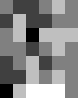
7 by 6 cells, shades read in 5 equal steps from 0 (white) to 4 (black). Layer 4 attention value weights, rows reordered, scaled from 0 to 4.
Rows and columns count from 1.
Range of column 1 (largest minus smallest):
2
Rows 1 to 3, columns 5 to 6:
1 2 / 2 2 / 1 1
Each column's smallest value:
2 1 0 0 0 1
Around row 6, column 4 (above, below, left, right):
3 0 1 1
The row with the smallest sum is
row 7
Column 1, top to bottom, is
2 3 2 2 3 3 4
